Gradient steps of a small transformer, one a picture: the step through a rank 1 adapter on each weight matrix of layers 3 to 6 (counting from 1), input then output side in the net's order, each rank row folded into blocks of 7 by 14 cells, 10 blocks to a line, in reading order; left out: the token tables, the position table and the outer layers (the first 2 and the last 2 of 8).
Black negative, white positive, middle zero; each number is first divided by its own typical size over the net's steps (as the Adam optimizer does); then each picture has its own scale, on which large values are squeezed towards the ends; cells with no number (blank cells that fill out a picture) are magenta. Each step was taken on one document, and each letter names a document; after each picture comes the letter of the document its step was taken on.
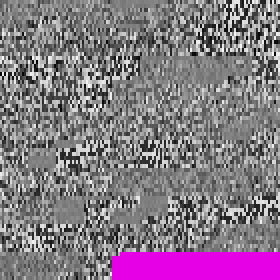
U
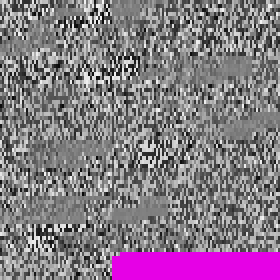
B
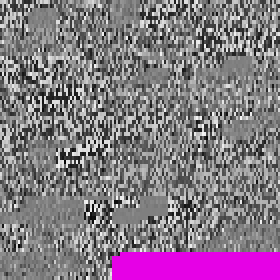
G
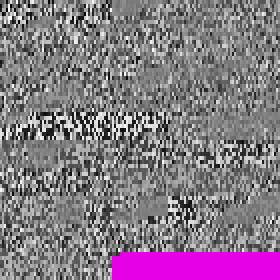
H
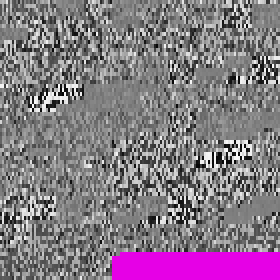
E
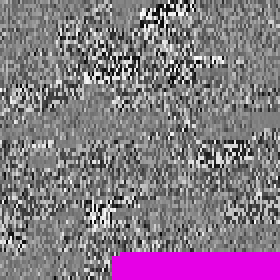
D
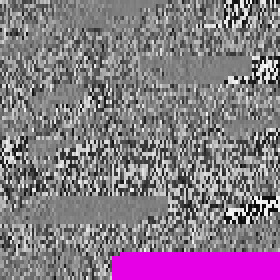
U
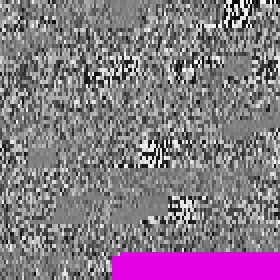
D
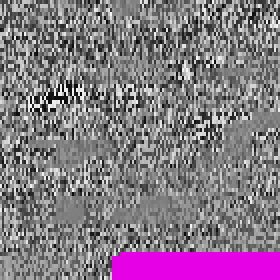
B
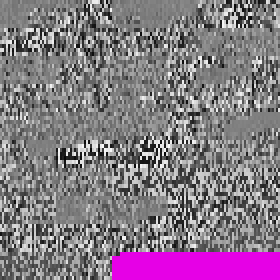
E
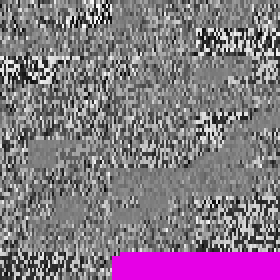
H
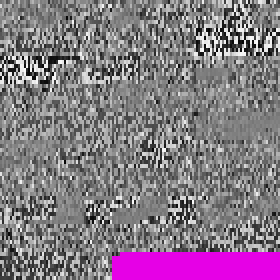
H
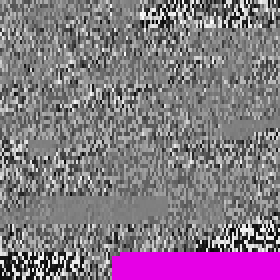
D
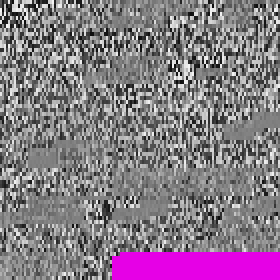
B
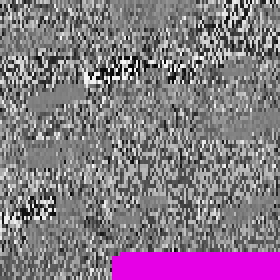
H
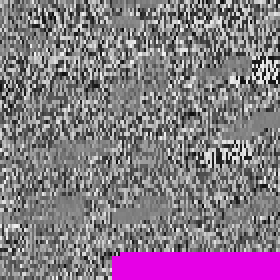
E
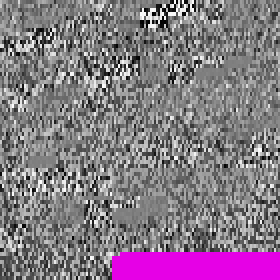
D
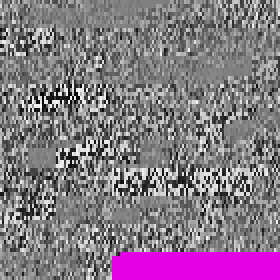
U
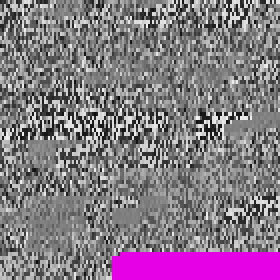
U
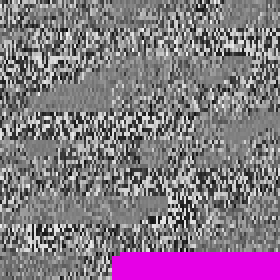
E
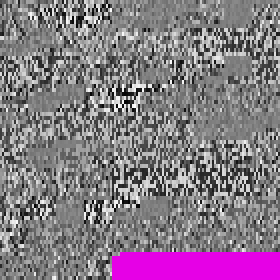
G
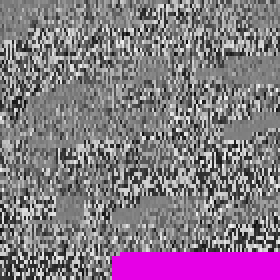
E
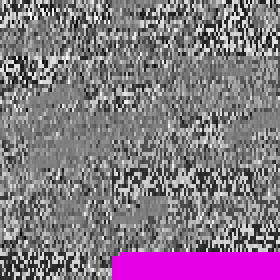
H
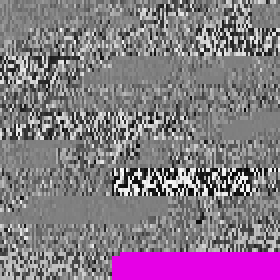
E
